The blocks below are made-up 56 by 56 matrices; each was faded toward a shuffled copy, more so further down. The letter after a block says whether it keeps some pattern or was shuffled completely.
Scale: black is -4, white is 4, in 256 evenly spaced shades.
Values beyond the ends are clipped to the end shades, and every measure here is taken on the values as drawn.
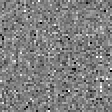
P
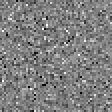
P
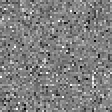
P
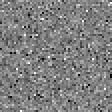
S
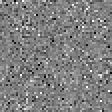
P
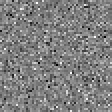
P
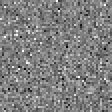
P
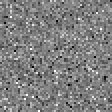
S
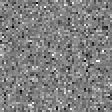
P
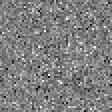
S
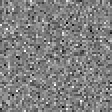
P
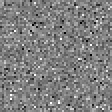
P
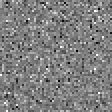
P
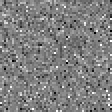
P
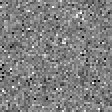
S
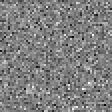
S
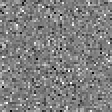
P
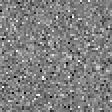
S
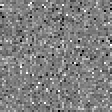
P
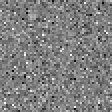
P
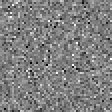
P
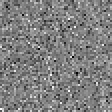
P
